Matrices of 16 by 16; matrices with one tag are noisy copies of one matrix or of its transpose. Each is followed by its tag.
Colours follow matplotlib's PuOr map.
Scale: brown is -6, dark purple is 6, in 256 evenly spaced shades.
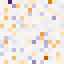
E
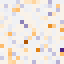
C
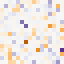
C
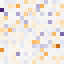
E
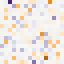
E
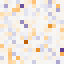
C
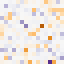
C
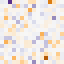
E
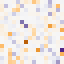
C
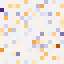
E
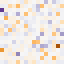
E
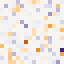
C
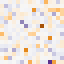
C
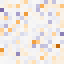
E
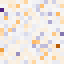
E
